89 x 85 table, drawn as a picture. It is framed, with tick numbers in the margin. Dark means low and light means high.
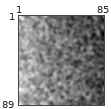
Slope: up to the left. Stripes: none. Lone odd cells: none. Ninth with the lowest average: top right. Grain: blotchy. Histogram: bell-shaped.
